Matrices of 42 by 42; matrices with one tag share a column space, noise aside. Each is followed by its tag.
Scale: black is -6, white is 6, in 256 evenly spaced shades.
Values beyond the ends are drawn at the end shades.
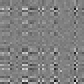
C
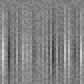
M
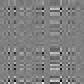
C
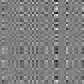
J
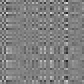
J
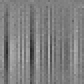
M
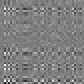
C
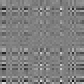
C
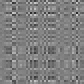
J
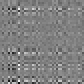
C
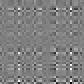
C
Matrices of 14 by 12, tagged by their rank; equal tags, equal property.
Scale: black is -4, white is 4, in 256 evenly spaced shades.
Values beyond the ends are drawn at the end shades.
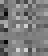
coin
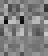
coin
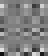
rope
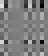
rope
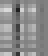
rope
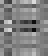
rope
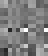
coin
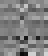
coin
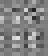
coin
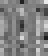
coin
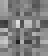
coin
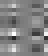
rope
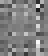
coin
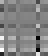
rope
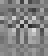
coin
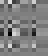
rope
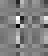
rope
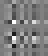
rope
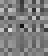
coin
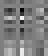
rope
